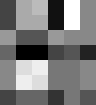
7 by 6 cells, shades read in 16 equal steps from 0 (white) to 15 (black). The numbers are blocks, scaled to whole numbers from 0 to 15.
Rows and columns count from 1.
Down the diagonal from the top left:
11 5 10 11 8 7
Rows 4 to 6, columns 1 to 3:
9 15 15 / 7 2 1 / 7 1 2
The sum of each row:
41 42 46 73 33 33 59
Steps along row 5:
down down up same down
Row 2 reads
11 5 5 14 0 7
